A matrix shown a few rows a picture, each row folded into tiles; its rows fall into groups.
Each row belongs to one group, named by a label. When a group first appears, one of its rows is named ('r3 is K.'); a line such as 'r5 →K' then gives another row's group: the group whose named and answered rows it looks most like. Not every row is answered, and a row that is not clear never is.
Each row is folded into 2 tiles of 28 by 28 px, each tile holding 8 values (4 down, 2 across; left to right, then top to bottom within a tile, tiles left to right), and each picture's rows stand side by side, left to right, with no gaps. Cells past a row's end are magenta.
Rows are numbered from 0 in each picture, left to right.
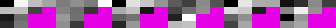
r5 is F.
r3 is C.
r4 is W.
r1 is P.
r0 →W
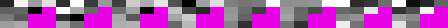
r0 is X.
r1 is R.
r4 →P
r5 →P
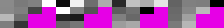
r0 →P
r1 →R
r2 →X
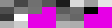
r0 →C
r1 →X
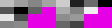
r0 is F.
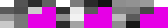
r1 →C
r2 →P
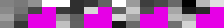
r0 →P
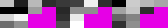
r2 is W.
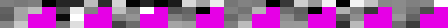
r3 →X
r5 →X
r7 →P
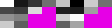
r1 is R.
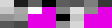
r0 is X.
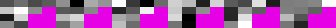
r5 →P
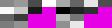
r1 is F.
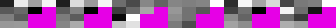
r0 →X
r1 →X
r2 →C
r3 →P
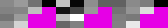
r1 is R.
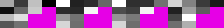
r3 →C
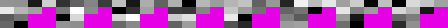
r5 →X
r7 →W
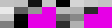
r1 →W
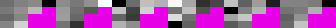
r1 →P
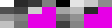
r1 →W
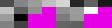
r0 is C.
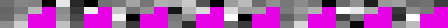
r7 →C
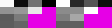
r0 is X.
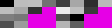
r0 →W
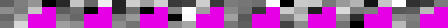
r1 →X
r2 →X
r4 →P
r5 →W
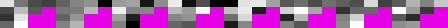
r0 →C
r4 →W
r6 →F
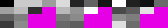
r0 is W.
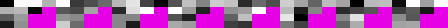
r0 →W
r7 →X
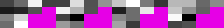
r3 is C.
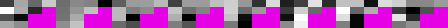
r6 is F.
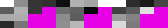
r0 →C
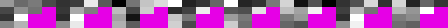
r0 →C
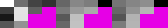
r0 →C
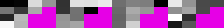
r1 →X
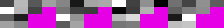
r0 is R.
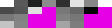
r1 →X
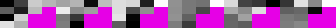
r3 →P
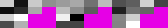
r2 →F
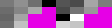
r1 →C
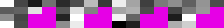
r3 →C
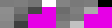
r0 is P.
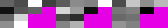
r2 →X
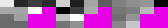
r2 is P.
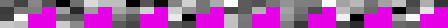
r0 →C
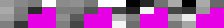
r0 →P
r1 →P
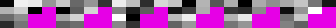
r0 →W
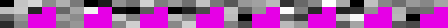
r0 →W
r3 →F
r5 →R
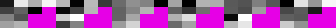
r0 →X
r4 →C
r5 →X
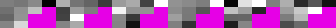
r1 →C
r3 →P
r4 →W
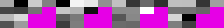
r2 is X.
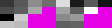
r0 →C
